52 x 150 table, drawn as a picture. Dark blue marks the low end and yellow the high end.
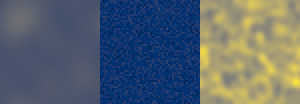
It is made of 1 by 3 panels. Panel 1,1: low, smooth, faint in contrast. Panel 1,2: very low, fine-grained, faint in contrast. Panel 1,3: high, blotchy.
